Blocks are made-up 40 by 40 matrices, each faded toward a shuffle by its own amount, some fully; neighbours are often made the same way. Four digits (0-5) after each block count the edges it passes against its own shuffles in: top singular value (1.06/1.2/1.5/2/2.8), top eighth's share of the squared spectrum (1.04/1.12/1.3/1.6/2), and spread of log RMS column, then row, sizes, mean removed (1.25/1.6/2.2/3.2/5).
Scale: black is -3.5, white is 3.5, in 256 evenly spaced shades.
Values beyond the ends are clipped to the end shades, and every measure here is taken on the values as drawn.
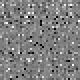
3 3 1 2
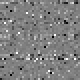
3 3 0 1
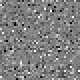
2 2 0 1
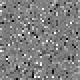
0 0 0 0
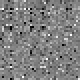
3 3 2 1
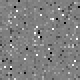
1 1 0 0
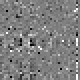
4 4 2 2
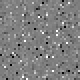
1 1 0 0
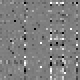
4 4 2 2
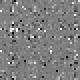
3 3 1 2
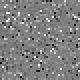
0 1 0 0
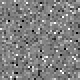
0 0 0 0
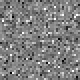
1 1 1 0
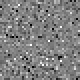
0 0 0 1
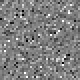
2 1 0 0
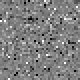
2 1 0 1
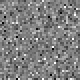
2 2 0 1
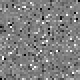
0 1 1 0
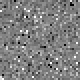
0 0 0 0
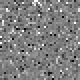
0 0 0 0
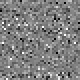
2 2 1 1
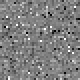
1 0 0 0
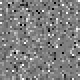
1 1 0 0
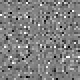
3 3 1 1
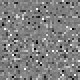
3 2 1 1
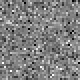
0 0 0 0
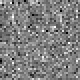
2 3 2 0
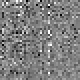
3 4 2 2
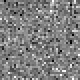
2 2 0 0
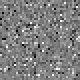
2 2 0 0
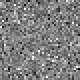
1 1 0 0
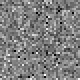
0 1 1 0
